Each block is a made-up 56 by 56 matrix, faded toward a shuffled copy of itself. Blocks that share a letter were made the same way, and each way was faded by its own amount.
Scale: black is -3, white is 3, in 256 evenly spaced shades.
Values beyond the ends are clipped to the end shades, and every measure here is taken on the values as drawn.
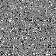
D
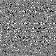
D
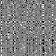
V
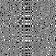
V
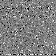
D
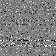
D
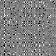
V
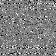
D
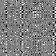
V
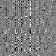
V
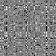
V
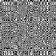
V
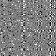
V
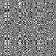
V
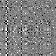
V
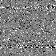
D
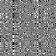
V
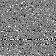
D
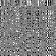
V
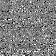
D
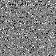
D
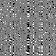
V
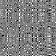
V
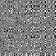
V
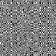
V
